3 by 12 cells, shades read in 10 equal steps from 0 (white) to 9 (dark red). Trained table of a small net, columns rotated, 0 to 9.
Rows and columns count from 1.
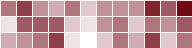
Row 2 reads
1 6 6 6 2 1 4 5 2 5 4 6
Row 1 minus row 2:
4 1 -2 -3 3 1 0 -1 2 3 2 3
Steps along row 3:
up up up down down up up down up down up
